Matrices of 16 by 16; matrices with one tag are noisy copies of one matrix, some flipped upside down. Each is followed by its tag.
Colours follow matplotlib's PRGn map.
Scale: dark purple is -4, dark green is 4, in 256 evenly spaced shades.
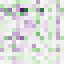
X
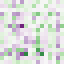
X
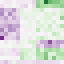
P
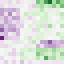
P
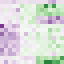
P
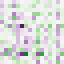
X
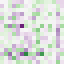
X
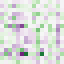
X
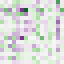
X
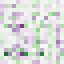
X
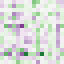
X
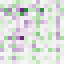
X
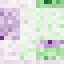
P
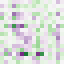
X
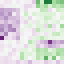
P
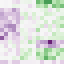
P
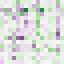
X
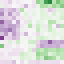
P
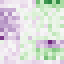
P
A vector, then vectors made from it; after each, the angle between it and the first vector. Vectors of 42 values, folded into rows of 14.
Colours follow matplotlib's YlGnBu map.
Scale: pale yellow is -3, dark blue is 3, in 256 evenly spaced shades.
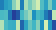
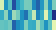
partly opposed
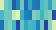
nearly opposite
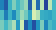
orthogonal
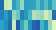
partly opposed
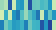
orthogonal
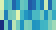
partly opposed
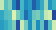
nearly opposite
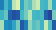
nearly parallel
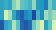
orthogonal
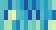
partly opposed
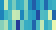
partly opposed
